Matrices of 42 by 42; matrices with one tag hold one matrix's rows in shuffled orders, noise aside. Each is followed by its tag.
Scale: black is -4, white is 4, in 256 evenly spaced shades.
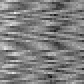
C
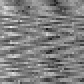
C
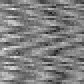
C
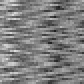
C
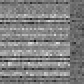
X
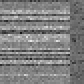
X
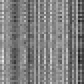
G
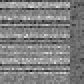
X
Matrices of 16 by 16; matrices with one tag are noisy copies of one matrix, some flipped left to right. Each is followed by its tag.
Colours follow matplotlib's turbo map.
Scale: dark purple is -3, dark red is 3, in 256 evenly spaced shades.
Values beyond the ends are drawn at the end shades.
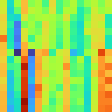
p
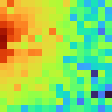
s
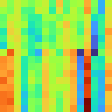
p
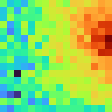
s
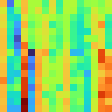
p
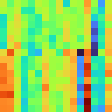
p
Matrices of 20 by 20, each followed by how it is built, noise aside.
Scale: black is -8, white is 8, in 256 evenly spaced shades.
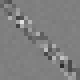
banded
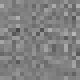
low rank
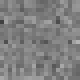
low rank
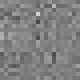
low rank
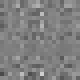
low rank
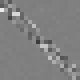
banded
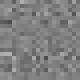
low rank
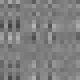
low rank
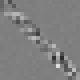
banded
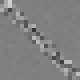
banded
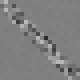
banded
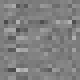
low rank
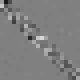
banded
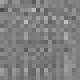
low rank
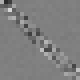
banded
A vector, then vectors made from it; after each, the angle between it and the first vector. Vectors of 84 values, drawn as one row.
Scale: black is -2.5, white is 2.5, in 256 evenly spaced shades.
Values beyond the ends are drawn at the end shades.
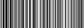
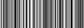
partly aligned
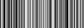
orthogonal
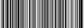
partly aligned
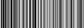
partly aligned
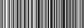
nearly opposite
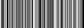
orthogonal
